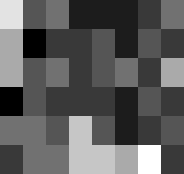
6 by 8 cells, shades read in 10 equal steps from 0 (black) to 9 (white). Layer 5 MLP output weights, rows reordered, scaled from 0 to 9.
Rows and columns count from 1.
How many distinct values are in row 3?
4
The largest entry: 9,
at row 6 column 7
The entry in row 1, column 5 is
1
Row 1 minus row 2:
2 3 2 -1 -2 0 -1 2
